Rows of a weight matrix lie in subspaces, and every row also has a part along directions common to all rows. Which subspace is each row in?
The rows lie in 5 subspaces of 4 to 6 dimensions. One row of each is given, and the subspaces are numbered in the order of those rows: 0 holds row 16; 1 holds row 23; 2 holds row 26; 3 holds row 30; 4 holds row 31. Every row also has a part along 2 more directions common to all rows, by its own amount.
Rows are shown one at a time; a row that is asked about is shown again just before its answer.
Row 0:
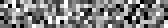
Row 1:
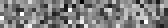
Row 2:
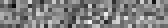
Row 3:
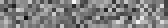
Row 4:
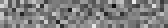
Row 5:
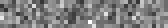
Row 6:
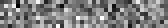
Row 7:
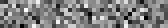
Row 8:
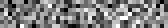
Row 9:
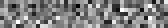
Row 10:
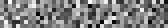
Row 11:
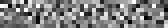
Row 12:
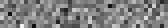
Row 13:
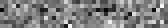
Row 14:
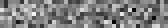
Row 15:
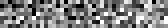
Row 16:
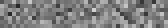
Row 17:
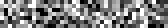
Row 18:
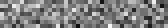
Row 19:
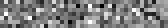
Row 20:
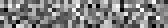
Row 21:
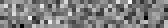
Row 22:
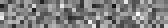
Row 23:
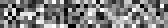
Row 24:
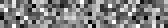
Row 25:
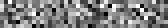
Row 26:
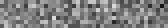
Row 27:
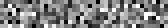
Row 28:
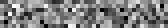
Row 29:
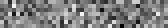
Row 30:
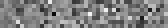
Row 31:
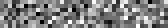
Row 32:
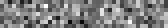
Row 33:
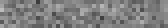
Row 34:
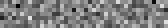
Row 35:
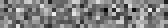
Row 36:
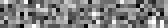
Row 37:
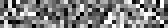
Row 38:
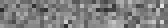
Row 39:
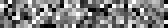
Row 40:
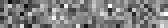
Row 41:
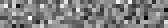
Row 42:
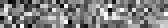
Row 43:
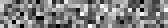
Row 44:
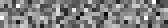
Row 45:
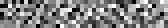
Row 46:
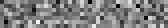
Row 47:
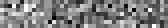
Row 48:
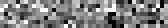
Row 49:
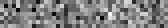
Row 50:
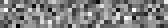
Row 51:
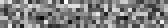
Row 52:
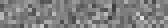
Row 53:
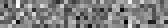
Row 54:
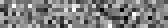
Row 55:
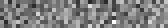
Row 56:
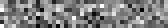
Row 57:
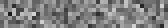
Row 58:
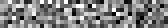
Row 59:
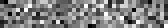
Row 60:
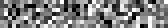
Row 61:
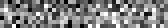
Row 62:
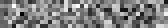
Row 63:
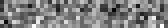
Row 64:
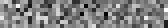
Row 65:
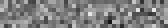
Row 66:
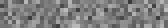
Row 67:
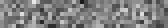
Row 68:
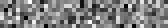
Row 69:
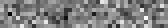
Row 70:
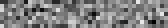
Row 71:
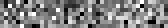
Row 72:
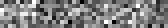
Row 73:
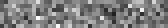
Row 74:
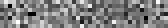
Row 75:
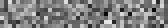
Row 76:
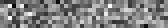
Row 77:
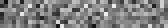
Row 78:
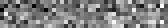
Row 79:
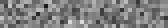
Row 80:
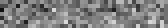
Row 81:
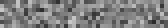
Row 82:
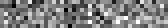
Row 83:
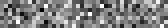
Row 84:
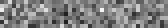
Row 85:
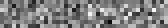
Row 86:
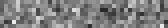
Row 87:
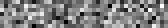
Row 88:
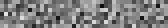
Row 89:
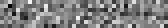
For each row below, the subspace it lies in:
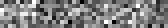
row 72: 4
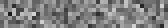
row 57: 0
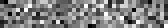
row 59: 0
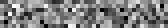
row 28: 1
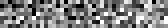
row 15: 3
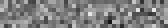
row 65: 2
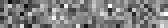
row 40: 4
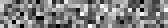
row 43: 1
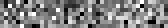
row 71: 1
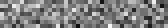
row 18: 0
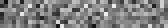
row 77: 0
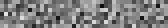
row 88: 3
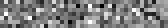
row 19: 3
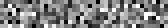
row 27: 3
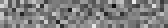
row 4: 0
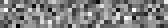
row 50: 3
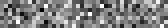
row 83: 3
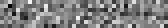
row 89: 3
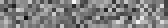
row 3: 3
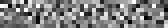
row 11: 0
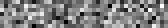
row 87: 4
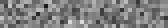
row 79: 4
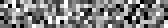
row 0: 0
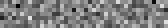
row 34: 0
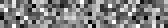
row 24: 3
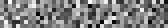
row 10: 2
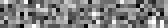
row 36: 1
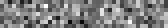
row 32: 4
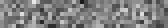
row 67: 4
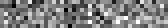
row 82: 3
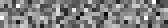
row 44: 0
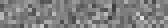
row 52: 3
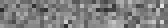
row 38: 2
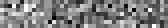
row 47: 4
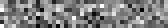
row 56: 1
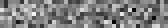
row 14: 4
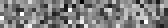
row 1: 4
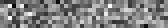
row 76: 4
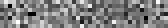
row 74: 4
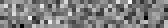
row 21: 0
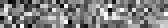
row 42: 4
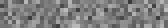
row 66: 0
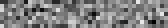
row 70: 1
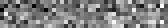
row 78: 2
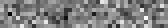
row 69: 0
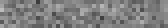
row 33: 1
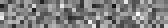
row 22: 3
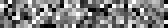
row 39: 3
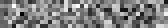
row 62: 4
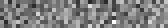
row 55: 2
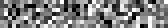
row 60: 4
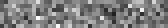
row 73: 1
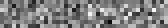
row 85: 2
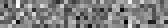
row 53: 1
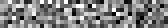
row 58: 3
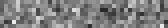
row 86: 1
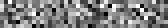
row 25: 3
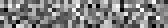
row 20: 4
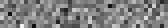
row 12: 0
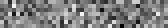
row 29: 2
